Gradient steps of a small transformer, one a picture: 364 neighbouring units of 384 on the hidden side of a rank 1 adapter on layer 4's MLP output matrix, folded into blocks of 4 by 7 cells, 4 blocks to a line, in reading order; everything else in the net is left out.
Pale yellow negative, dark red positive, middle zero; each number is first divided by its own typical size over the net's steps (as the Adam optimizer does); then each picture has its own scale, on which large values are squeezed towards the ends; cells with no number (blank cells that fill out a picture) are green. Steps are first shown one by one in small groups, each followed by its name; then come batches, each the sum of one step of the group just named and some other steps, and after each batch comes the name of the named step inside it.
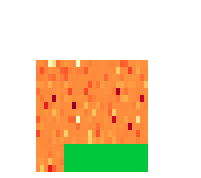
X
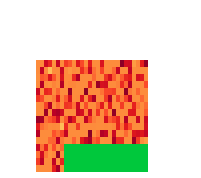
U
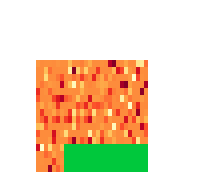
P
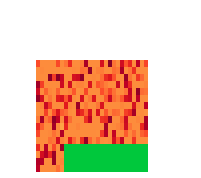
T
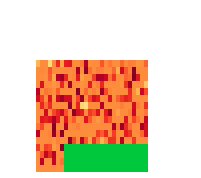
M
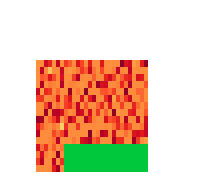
U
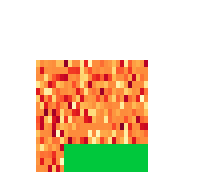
M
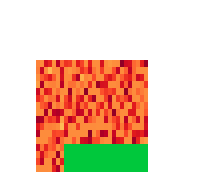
U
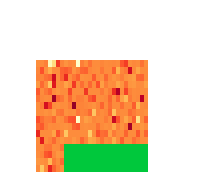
X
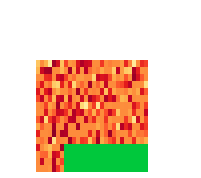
M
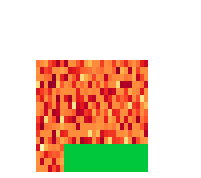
P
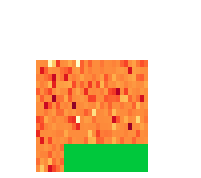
X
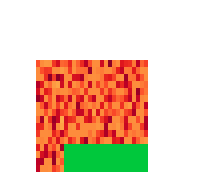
T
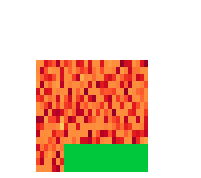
U
